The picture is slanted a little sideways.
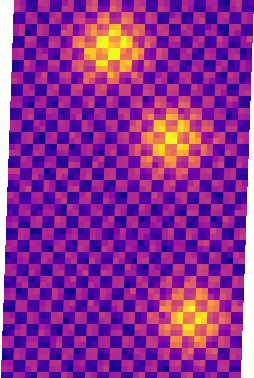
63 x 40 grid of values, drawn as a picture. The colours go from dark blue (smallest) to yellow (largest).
The top middle is the ninth with the highest average. No row or column stands out. Three bumps rise from the field. Overall the values sit about 30% of the way up the scale.
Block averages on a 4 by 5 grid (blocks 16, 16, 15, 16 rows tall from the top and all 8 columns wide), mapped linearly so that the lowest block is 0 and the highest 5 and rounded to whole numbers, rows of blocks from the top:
04400 / 00251 / 00000 / 00043
